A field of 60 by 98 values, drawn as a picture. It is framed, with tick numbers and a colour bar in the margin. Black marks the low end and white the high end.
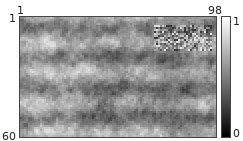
Histogram: bell-shaped. Stripes: horizontal, repeating 4 times. Roughest part: top right. Odd patch: rougher, in the top right.
